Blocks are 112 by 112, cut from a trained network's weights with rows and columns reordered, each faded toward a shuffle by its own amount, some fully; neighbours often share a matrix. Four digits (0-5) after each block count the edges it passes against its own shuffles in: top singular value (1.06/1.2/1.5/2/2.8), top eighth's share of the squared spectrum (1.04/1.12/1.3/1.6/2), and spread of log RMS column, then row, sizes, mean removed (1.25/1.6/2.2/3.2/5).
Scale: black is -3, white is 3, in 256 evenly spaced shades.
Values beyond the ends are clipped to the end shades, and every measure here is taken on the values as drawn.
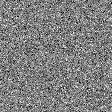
0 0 0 0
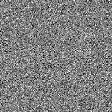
4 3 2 1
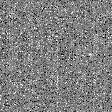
2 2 0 1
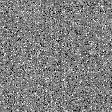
2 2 0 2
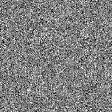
3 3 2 1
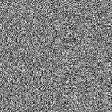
4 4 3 2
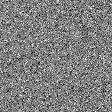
0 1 0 0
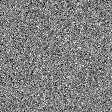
1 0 0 0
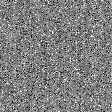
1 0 0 0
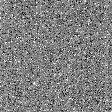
1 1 0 1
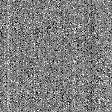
3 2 1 2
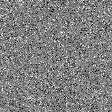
0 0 0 0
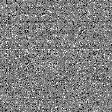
2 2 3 1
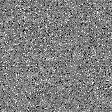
1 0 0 0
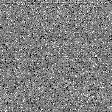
1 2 1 1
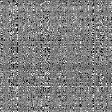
3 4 4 2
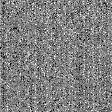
3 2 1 2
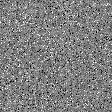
1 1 0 0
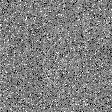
1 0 0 0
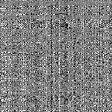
4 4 2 4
